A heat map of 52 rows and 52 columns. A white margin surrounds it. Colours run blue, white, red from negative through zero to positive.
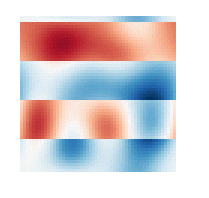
The ninth with the highest average is the top left. The middle right is the ninth with the lowest average. Stripes running across repeat 2 times from top to bottom.
